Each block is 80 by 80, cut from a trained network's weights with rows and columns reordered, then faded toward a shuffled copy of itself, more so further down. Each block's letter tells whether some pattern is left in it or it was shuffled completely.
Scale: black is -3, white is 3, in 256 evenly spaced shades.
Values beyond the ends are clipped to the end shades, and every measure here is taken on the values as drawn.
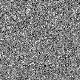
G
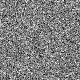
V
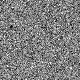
V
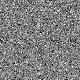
G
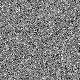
V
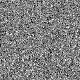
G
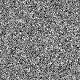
G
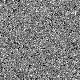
V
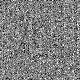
G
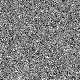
V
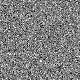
G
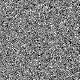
G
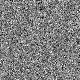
V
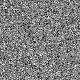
V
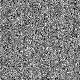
G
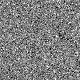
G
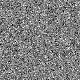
V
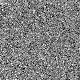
V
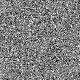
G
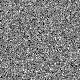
V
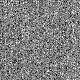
G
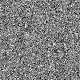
V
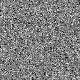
V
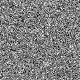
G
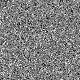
V
